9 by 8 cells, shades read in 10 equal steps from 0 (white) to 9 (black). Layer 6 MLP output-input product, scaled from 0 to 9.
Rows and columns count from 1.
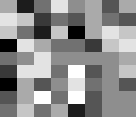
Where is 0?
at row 6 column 5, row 8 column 3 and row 8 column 5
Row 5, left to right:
5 4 1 4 4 4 4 3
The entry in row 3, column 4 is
2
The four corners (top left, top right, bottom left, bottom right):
3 3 5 4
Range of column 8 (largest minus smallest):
5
